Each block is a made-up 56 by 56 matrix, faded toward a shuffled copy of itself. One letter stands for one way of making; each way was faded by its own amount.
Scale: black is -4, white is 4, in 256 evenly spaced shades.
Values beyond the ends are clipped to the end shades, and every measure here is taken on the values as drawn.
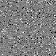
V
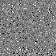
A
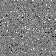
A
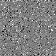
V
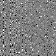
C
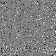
A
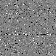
A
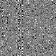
C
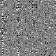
C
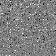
A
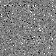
A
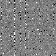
C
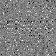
V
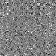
V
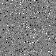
A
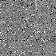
A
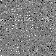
A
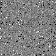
A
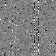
C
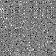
V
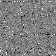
A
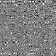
V
